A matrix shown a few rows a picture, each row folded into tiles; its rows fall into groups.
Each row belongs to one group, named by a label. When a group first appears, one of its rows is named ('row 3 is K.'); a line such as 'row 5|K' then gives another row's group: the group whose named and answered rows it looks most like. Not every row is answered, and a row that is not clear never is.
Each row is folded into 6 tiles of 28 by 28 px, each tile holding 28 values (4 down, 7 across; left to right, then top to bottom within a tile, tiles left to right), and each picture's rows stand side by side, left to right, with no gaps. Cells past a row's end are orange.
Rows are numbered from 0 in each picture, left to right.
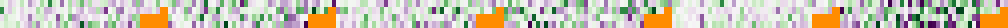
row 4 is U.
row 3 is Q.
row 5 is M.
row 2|M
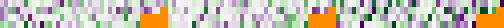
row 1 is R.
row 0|R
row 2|Q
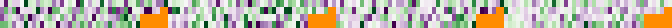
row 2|R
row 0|R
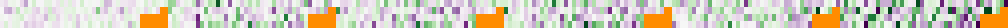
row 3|U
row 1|U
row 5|Q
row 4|Q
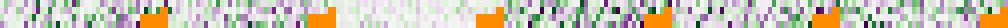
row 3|Q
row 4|R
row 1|U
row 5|Q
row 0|Q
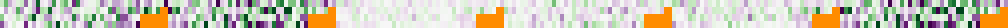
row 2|Q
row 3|U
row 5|M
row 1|M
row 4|Q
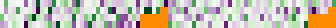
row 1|R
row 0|Q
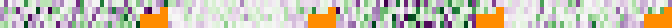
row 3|Q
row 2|M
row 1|Q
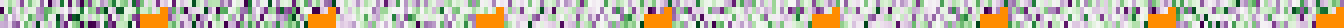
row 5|R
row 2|M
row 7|Q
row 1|R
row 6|R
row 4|R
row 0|M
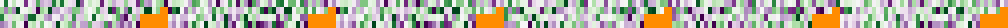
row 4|R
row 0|Q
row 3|Q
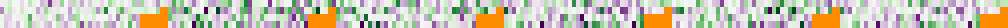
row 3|U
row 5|U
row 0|M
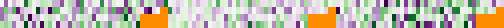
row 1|U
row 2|M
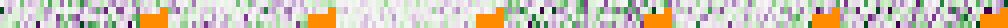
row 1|U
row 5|R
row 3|Q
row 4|R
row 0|U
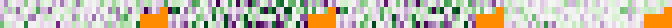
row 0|R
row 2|M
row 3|Q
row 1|M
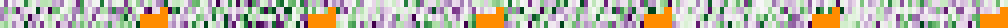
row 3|Q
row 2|U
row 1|M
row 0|R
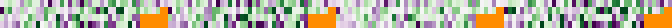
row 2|M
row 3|M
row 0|M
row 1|M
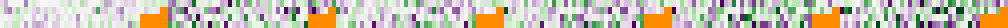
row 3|U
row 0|U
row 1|R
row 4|M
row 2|U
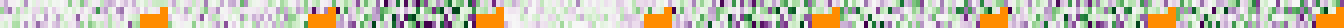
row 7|Q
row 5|Q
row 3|Q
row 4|M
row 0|U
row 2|M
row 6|M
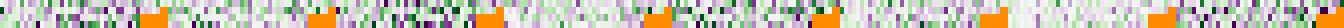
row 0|U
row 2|M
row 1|Q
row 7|R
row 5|U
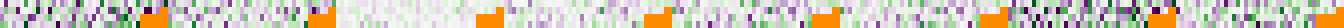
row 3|U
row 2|Q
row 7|M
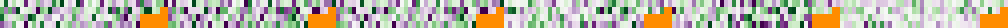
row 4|M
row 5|Q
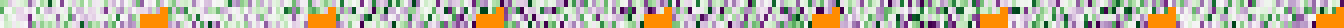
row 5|M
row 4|R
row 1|Q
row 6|M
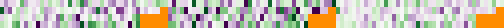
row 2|U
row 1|R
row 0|U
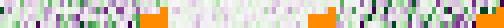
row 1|U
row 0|U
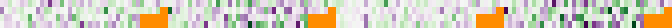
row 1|U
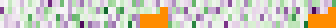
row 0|M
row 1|R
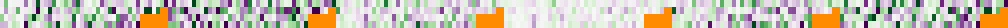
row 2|U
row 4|U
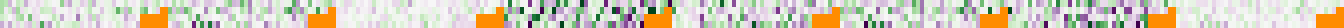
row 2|Q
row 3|Q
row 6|U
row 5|Q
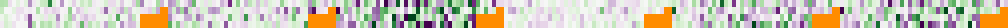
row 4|U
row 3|U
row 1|R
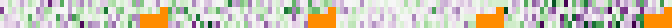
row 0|M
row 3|U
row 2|U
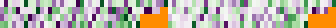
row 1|R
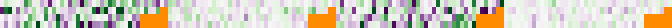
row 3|U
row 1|Q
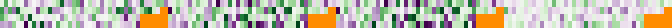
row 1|M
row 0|Q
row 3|U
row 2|M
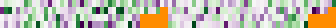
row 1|R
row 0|M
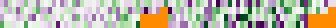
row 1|M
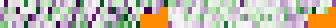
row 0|R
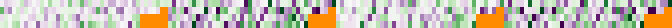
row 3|R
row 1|R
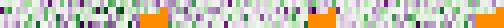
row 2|M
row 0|M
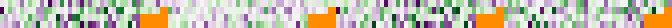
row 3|Q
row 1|U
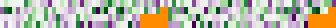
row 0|M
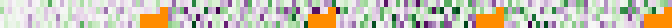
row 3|Q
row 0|U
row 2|M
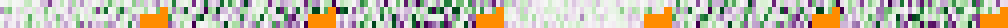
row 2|M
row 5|M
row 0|M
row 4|Q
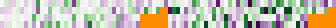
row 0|Q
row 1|M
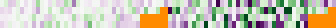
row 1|M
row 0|Q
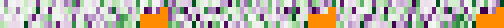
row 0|R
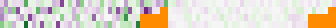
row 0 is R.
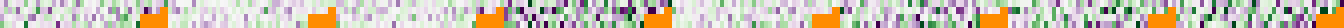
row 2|R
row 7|Q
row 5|U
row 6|M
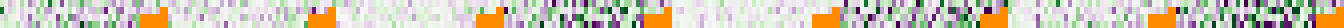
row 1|R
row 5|R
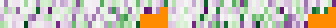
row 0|R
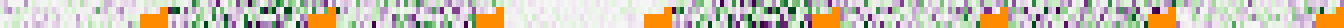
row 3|Q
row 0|U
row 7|Q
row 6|R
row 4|M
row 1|M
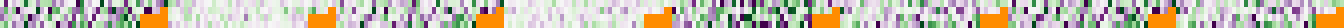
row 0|R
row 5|U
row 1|Q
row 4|M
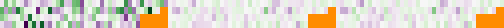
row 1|U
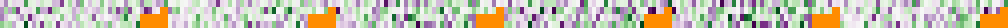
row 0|R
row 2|M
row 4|M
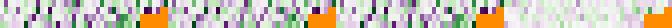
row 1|R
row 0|R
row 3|Q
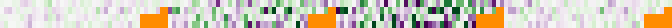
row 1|M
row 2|M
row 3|U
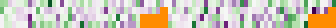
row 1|R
